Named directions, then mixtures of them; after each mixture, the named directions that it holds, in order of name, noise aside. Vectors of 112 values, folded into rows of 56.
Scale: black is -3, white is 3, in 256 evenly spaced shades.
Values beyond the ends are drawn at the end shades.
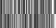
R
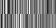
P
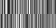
P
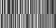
P, R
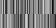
P, R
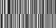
P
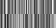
P, R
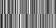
P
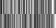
R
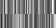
P, R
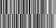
P, R
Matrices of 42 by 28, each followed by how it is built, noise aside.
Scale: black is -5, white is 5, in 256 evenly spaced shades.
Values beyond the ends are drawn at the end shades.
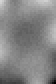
smooth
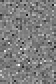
noise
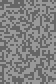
noise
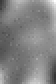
smooth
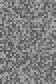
noise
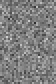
noise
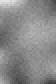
smooth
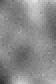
smooth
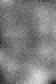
smooth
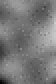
smooth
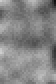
smooth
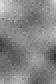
smooth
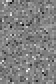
noise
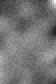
smooth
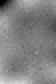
smooth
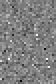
noise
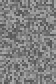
noise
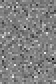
noise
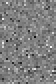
noise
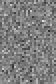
noise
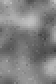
smooth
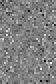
noise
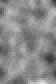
smooth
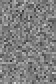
noise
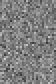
noise
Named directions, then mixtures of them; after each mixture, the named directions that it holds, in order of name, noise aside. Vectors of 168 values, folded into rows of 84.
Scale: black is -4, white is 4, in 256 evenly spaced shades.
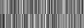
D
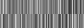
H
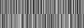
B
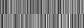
B, H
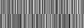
B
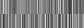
D, H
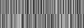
B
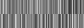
H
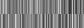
H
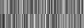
D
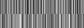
B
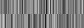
D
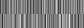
B, H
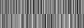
B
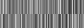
H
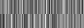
D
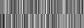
D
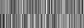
D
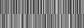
B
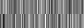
D, H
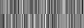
D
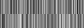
B, D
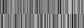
H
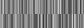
D, H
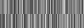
D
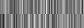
D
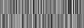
B, H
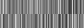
H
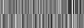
B, H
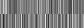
D, H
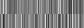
D, H
